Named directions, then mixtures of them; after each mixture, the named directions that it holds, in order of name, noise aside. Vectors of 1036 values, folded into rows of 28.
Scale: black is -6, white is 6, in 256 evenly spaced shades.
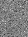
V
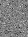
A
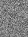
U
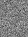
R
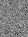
A, R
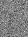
U, V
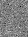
A, V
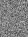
A, R, U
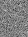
R, U, V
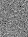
A, R, V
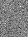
A, V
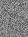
U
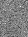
A, V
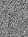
U, V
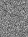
R, U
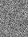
A, U, V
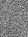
A, V
